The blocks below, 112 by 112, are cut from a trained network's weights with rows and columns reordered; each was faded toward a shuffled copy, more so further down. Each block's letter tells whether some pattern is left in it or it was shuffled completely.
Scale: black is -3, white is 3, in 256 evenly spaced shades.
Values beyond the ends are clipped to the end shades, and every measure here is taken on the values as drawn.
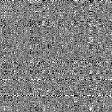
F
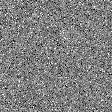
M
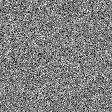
M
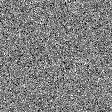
M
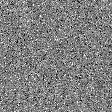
M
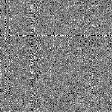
F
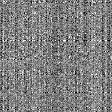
F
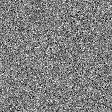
M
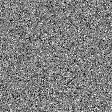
M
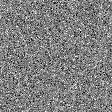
M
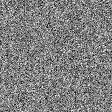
M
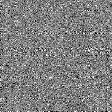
F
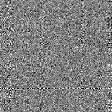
F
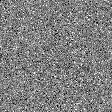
M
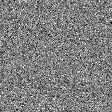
M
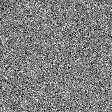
M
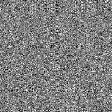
F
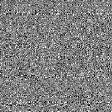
F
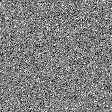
M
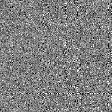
F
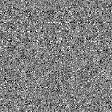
F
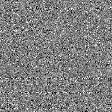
F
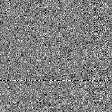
F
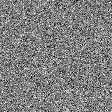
M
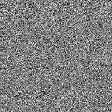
F
